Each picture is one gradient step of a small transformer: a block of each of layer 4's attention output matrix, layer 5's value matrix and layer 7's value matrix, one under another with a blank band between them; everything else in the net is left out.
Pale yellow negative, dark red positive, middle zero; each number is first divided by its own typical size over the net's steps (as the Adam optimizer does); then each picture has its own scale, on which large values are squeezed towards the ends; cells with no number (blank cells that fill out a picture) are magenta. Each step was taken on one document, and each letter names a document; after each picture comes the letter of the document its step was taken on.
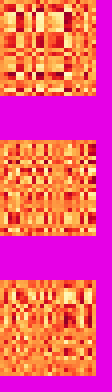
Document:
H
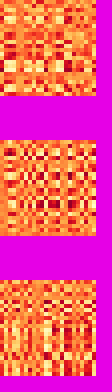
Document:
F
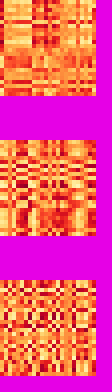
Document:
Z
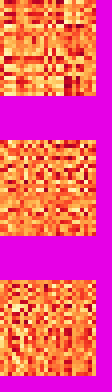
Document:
F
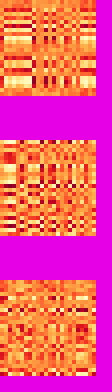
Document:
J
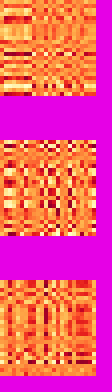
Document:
J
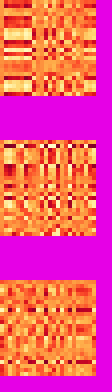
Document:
J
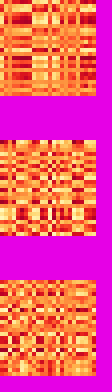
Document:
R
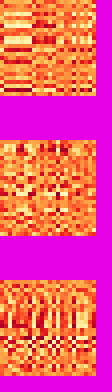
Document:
Z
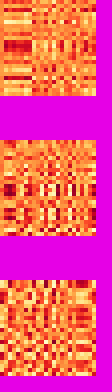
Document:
J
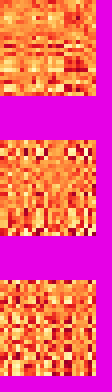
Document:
F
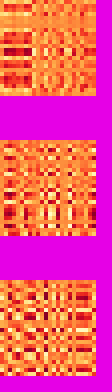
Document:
J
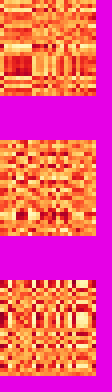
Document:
Z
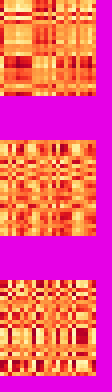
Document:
Z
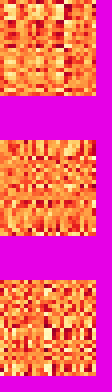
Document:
F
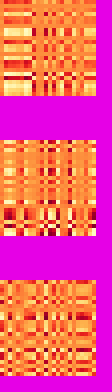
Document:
J
